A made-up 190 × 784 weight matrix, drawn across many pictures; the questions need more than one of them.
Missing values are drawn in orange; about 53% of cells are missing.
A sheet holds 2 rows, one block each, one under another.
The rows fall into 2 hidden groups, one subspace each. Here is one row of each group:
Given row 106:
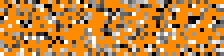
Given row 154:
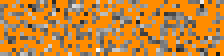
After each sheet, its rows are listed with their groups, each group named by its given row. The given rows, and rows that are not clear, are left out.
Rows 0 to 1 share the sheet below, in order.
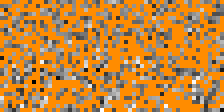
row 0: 154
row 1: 106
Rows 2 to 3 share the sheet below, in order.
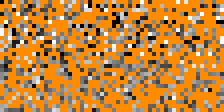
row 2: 154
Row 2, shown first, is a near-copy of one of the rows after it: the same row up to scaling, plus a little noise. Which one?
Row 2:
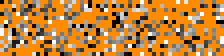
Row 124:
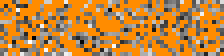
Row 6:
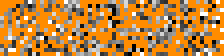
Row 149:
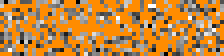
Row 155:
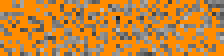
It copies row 6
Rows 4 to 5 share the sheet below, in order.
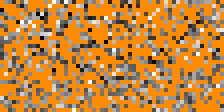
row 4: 106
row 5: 154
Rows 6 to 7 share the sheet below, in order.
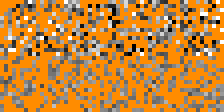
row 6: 154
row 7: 154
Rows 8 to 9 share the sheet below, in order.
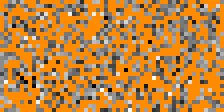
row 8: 106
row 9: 106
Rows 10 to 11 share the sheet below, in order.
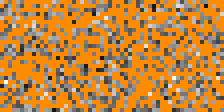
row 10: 106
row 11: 154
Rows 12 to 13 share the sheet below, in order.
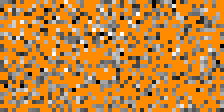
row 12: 106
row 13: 154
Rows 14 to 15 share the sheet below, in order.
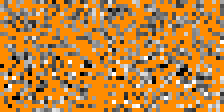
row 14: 106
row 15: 154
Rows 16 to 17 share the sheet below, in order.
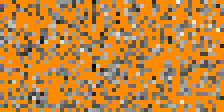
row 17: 106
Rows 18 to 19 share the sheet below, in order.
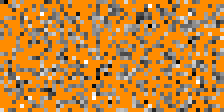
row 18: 154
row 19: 106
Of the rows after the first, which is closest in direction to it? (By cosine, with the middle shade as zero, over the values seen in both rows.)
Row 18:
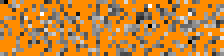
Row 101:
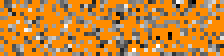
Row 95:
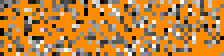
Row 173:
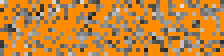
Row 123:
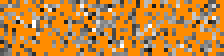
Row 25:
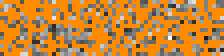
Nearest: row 101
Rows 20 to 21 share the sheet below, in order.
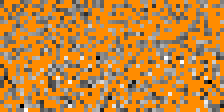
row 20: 154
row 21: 106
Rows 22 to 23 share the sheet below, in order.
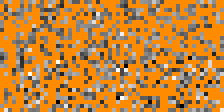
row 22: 106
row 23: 154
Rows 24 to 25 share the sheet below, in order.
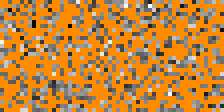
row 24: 106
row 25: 106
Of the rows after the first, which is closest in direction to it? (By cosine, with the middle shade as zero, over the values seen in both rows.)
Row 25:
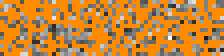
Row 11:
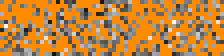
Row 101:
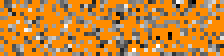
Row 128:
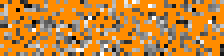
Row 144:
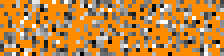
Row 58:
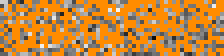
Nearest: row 58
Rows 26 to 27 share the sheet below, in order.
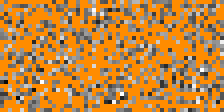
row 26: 106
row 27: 154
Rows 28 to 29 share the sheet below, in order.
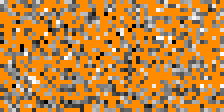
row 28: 106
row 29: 106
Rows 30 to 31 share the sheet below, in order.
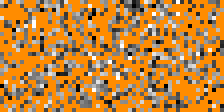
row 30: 106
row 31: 154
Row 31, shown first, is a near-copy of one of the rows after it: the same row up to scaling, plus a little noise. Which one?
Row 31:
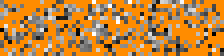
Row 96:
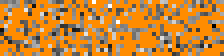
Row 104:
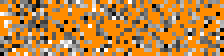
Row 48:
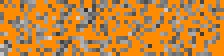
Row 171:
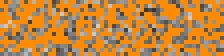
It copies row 96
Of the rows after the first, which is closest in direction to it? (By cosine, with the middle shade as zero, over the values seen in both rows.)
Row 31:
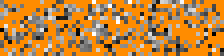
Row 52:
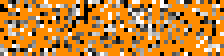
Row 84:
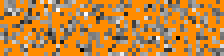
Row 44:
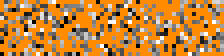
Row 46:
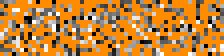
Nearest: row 44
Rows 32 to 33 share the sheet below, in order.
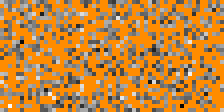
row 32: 154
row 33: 154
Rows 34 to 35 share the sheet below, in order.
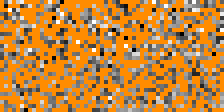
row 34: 106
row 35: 106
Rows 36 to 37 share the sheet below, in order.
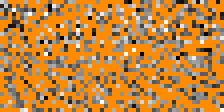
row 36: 154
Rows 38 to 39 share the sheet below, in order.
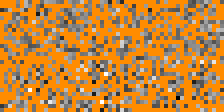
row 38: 106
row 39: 106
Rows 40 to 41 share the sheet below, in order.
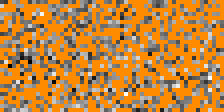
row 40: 154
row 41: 106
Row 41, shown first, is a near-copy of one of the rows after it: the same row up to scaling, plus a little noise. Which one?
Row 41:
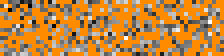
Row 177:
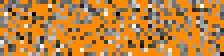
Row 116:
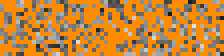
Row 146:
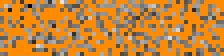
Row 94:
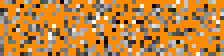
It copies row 146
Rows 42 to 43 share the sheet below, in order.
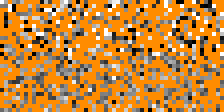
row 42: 106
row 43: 154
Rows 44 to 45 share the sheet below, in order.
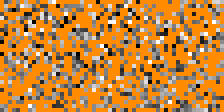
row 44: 154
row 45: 154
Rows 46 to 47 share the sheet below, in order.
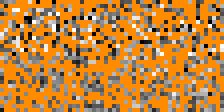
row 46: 106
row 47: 154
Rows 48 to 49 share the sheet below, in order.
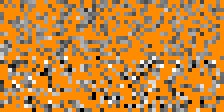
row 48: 154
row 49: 106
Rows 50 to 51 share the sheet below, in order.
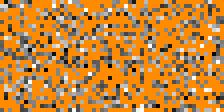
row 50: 154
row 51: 154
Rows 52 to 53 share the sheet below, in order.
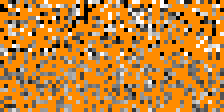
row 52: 154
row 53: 154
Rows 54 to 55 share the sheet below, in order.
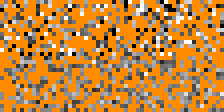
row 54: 106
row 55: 154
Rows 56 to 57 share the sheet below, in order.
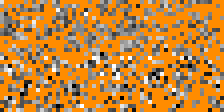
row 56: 106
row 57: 154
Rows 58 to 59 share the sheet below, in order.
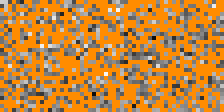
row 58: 106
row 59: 106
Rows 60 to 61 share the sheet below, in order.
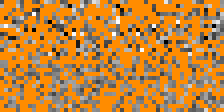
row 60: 154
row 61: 154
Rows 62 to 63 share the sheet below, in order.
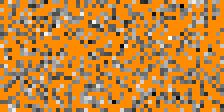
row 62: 106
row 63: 106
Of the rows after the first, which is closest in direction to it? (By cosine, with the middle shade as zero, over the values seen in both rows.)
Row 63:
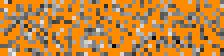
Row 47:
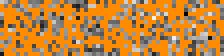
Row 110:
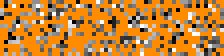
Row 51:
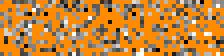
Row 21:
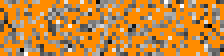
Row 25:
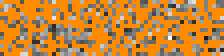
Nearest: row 25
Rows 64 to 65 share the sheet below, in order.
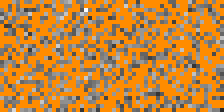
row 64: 154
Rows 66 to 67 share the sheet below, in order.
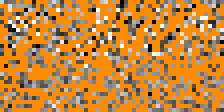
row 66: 106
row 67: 154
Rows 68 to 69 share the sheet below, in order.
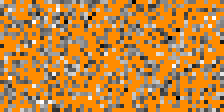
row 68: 106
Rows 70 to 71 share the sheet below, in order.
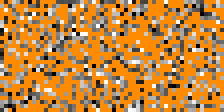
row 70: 154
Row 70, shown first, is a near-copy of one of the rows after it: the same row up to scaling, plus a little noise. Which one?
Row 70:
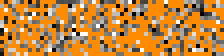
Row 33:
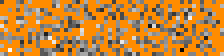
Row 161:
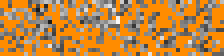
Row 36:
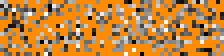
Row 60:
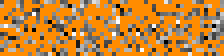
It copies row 60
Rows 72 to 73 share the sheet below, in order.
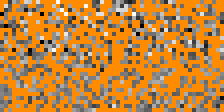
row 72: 154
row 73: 106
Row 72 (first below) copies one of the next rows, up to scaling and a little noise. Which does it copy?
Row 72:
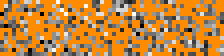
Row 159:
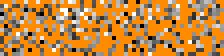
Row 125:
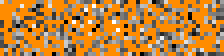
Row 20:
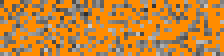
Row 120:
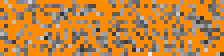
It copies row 159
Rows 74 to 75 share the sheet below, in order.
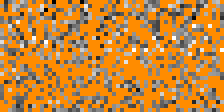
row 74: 106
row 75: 154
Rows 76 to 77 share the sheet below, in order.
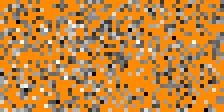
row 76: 154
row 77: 154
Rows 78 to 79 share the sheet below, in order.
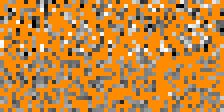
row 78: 106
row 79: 106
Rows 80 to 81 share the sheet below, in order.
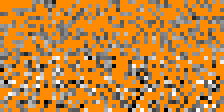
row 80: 106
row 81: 154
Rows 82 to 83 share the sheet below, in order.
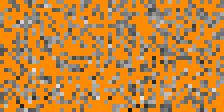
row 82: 106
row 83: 106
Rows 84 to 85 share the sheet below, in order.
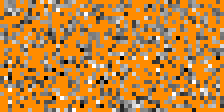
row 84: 106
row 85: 154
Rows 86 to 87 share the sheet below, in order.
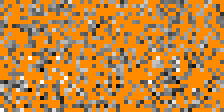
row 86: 154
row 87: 154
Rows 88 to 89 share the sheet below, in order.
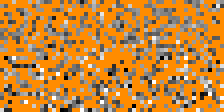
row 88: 106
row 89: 154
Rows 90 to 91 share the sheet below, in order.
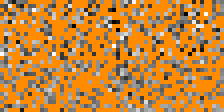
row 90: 154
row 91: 106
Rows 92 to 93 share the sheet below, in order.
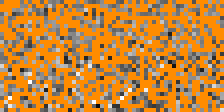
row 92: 106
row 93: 154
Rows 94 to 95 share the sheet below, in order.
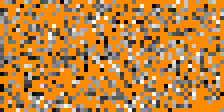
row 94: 106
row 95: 154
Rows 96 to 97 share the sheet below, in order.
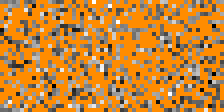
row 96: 154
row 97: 106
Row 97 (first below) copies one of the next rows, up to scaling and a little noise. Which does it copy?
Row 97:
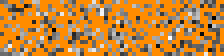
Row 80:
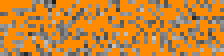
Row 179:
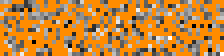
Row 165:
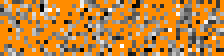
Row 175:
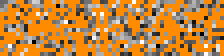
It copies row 175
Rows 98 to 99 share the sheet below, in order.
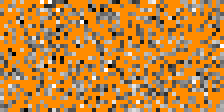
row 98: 106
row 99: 106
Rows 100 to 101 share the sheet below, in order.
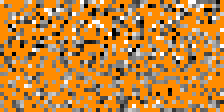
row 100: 106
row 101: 106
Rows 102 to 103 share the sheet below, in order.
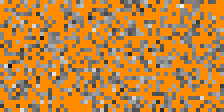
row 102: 106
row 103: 106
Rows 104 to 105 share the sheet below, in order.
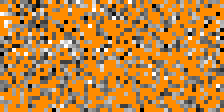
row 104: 154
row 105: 154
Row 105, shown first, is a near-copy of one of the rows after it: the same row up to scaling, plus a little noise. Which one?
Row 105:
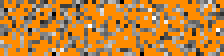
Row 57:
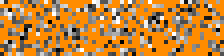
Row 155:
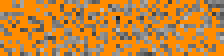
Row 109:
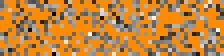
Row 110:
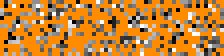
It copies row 109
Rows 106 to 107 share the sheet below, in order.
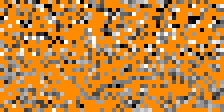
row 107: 154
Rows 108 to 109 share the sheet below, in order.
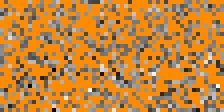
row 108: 154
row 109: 154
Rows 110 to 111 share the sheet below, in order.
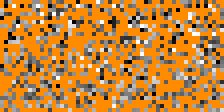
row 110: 154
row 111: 106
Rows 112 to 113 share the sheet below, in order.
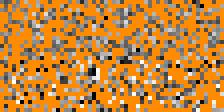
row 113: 106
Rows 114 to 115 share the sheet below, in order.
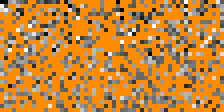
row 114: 154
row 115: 154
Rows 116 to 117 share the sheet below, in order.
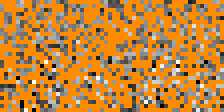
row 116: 106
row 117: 106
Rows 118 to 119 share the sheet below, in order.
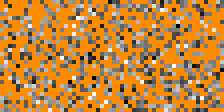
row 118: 154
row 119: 106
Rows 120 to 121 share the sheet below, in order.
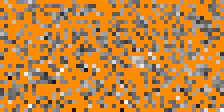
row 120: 154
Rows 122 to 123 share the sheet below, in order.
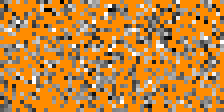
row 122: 106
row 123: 106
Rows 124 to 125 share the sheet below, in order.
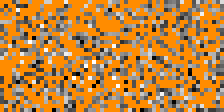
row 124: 154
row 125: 154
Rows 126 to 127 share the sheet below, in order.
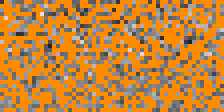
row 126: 154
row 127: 106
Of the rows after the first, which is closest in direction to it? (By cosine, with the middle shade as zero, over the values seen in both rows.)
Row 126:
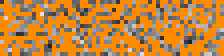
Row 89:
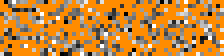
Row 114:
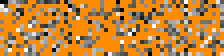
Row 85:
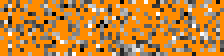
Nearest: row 114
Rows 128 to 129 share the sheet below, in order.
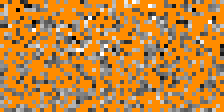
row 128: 106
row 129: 106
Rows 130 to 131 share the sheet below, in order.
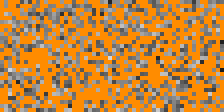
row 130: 106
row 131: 154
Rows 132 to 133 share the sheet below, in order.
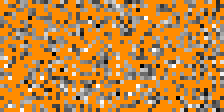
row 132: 154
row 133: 106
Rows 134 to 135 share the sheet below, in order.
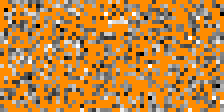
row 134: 154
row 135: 106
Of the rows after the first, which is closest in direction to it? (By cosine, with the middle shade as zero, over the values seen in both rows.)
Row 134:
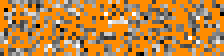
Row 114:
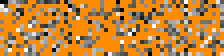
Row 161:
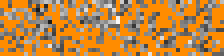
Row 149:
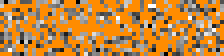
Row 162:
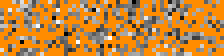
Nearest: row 161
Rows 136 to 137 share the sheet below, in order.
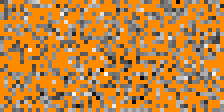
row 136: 106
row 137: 106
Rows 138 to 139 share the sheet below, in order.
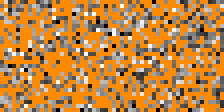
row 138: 106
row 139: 106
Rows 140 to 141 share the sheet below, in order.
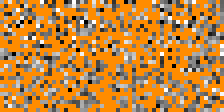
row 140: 106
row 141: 154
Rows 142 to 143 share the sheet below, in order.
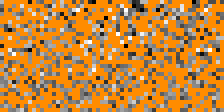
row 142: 106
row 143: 106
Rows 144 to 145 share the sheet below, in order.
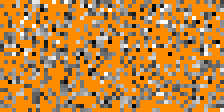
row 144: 106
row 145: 106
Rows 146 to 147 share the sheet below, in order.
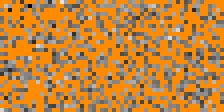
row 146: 106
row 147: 154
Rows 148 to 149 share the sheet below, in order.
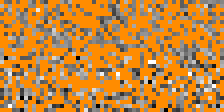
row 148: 154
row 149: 154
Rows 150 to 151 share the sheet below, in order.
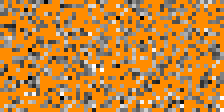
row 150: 154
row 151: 106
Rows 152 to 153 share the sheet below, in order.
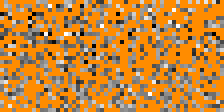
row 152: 154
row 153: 154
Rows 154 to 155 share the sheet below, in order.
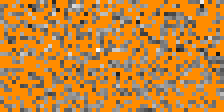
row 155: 154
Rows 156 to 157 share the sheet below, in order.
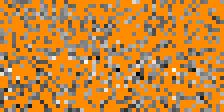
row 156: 106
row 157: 154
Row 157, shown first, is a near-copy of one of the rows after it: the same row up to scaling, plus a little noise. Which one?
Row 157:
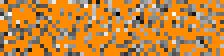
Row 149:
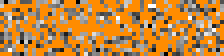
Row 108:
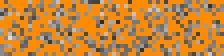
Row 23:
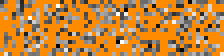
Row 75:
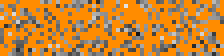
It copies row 75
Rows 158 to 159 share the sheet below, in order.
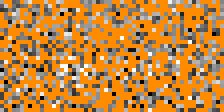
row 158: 154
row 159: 154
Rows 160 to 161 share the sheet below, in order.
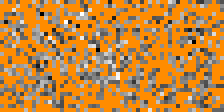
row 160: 154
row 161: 154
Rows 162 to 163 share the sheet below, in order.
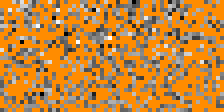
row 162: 106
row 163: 106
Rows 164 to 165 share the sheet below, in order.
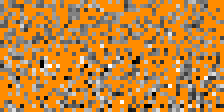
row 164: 106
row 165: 106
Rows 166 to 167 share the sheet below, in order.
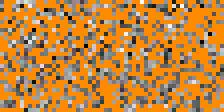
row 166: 106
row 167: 106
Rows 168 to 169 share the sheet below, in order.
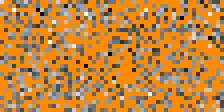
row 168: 154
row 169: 154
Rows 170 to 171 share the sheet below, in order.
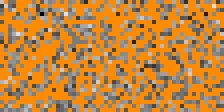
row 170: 154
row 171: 154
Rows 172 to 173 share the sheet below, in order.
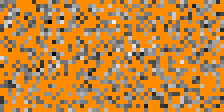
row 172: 154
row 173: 106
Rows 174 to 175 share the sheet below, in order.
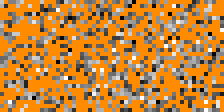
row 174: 106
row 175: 106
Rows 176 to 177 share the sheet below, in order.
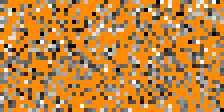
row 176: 154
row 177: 106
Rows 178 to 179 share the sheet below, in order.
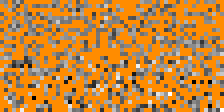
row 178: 106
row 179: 106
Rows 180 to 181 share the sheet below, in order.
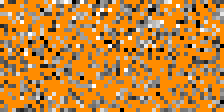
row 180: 106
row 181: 106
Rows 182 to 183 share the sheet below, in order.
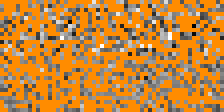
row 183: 154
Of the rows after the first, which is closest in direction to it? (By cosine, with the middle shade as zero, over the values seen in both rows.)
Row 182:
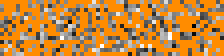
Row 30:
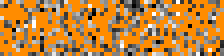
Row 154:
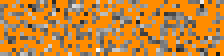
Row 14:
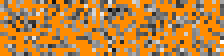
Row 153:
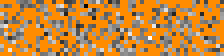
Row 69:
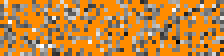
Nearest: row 14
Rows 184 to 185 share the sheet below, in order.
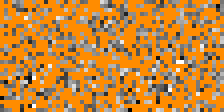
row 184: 154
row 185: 106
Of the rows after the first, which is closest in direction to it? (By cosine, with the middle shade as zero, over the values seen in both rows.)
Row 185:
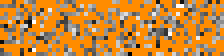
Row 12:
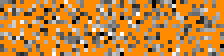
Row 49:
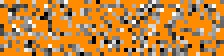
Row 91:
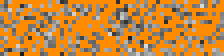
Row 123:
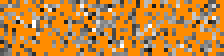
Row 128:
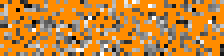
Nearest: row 123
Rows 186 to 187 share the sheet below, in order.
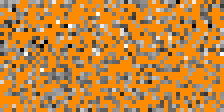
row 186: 106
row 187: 154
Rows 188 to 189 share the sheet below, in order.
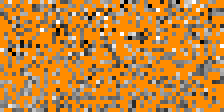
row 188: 106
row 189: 154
